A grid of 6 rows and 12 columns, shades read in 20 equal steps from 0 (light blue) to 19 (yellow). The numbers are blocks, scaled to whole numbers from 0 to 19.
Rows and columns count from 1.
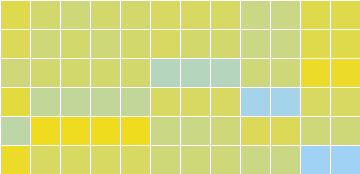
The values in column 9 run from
1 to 14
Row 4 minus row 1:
1 -4 -3 -4 -4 0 0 0 -9 -9 -2 -2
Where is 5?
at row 3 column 6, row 3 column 7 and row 3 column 8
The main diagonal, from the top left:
15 11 12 8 19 11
